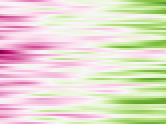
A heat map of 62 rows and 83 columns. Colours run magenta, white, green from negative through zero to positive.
Slope: up to the right. Ninth with the lowest average: middle left. Histogram: bell-shaped. Grain: streaks across.
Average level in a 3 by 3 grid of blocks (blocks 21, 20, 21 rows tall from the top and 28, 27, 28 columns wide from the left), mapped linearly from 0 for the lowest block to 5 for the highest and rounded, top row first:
135 / 024 / 135
